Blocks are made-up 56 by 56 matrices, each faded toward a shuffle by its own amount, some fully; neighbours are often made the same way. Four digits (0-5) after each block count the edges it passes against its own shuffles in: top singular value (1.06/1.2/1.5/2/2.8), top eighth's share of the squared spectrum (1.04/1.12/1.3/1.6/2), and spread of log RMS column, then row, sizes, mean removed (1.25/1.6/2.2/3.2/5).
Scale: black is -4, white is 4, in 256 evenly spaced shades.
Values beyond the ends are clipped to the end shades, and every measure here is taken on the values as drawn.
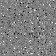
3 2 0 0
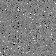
2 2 0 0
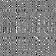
4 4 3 2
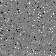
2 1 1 0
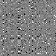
4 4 2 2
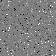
0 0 0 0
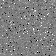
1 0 0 0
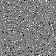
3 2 0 0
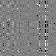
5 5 3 2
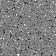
0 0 0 0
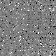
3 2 1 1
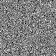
0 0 0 0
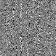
1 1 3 0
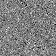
0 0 0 0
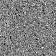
0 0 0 0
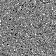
0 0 0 0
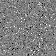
0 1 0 0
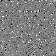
2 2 1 0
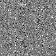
1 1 2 0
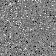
1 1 0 0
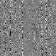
2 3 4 0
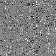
3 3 2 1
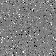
2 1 0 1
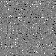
3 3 0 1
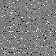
3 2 0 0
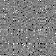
4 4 2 2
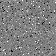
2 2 0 0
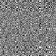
4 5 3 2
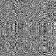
4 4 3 2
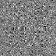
3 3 2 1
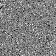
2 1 0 0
